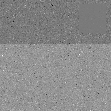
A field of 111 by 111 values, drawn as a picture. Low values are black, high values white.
No regular stripes run through it. The bottom part is higher, past a seam about 40% of the way down. The top right is the calmest part. An odd patch, calmer than its surroundings, sits in the top right.
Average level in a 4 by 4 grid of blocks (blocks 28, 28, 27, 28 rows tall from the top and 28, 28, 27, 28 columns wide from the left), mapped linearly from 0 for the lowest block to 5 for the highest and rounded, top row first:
0 0 0 0
2 2 2 2
5 5 5 5
5 5 5 5
